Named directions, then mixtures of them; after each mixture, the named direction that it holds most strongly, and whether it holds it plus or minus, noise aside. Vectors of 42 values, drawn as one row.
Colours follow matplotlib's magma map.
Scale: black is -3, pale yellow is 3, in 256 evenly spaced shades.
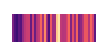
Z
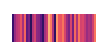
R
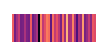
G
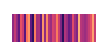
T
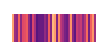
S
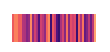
Z, minus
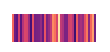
S, plus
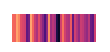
Z, minus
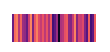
S, minus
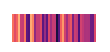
T, minus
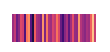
T, plus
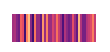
T, plus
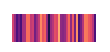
Z, plus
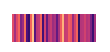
T, minus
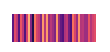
T, plus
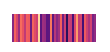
G, minus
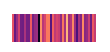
G, plus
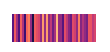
T, plus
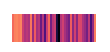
Z, minus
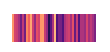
R, minus
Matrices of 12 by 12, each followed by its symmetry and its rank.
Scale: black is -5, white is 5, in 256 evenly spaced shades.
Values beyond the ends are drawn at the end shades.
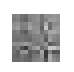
antisymmetric, rank two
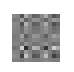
neither, rank one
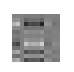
neither, rank one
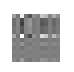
neither, rank one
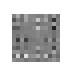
antisymmetric, rank two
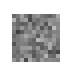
neither, full rank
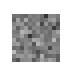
neither, full rank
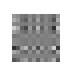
neither, rank one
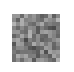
neither, full rank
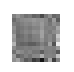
antisymmetric, rank two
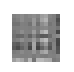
antisymmetric, rank two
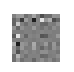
antisymmetric, rank two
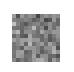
neither, full rank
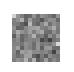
neither, full rank
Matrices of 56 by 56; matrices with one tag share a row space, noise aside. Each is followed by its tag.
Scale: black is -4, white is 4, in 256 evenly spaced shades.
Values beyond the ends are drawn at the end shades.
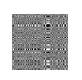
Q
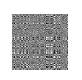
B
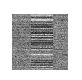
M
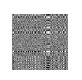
Q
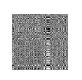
Q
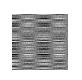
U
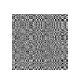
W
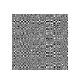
B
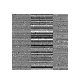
M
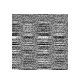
U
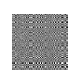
W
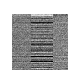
M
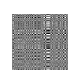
Q
